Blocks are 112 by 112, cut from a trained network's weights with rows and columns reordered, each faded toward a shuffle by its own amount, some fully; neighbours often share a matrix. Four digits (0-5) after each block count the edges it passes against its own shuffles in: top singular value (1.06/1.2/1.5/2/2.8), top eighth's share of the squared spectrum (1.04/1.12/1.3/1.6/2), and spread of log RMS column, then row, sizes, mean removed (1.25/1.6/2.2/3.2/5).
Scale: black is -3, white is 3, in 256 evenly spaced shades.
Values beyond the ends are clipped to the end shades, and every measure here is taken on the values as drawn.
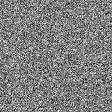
3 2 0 0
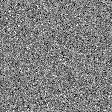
0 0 0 0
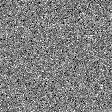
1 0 0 0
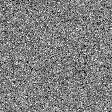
0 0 0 0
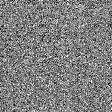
3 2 1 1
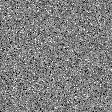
0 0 0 0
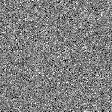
3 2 0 1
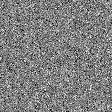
0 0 0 0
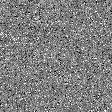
1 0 0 0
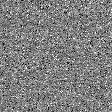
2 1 0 0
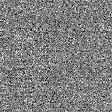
3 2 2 1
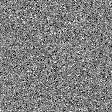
0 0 0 0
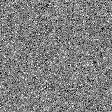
2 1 0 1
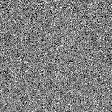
3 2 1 1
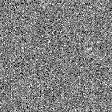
3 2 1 1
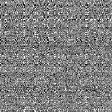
4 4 3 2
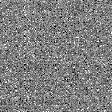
3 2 2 1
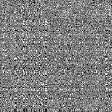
4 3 3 2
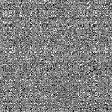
4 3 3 2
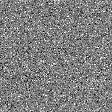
2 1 1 0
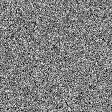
1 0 0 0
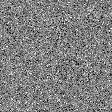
1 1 0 0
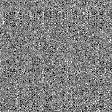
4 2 1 2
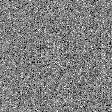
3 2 0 1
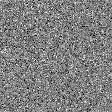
1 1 0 0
